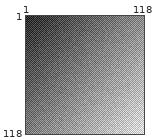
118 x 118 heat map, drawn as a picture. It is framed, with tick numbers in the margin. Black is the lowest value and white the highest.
No single row or column stands out from its neighbours. The ninth with the highest average is the bottom right. Values rise toward the bottom right. A checkerboard runs through the table. The ninth with the lowest average is the top left.
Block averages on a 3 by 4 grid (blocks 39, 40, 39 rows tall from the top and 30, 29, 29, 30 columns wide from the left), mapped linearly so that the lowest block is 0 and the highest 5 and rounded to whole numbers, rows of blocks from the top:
0123 / 1234 / 2345
